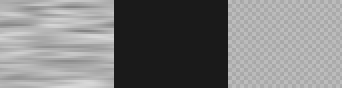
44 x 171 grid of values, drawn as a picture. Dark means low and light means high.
The table splits into one row of 3 panels. Panel 1,1: high, streaked across. Panel 1,2: very low, flat. Panel 1,3: high, checkered, faint in contrast.
